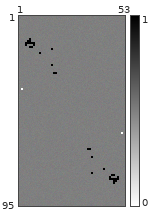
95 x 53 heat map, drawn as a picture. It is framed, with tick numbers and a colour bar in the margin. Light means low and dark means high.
Symmetry: a half turn. Average level on the scale: 50%. Histogram: skewed, a long tail of high values. Slope: none. Stripes: none.
